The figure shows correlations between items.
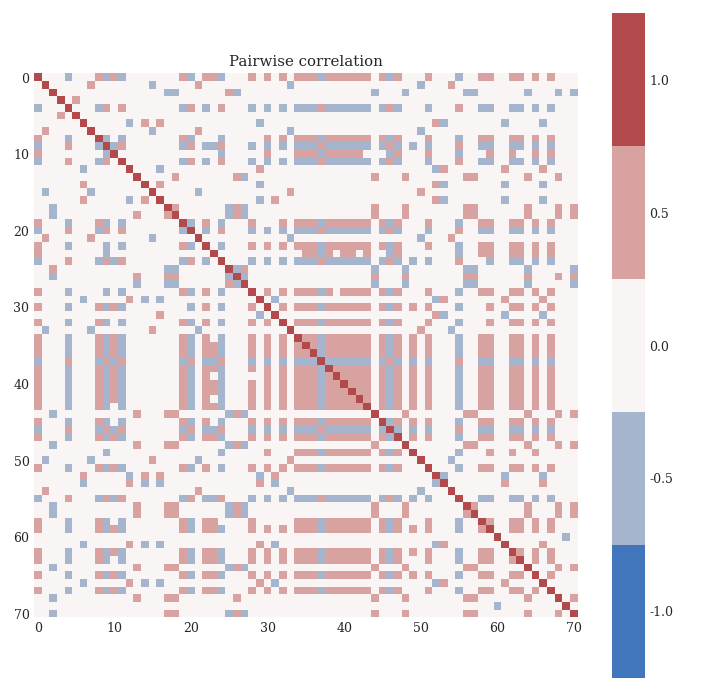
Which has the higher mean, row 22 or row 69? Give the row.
22
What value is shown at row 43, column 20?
-0.5
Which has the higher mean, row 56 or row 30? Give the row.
30
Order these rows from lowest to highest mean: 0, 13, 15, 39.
15, 13, 39, 0
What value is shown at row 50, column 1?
-0.5
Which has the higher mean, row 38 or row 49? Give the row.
38
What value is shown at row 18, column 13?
0.5
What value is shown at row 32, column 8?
0.5
